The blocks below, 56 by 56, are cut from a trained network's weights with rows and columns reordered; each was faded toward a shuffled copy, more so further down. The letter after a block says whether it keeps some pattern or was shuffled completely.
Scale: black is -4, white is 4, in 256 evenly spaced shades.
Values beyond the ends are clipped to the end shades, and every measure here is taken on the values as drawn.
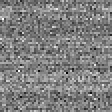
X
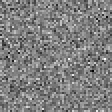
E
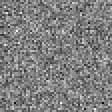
E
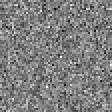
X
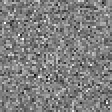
X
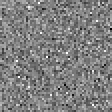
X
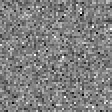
E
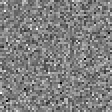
E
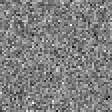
E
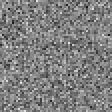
E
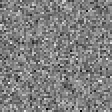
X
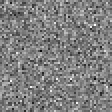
X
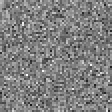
E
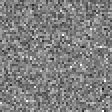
E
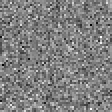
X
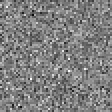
X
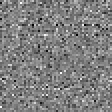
X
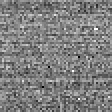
X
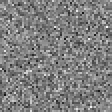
E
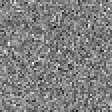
E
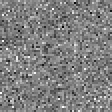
E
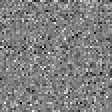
X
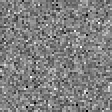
E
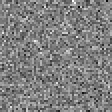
E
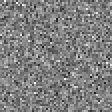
E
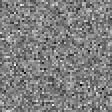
E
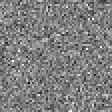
E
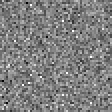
E
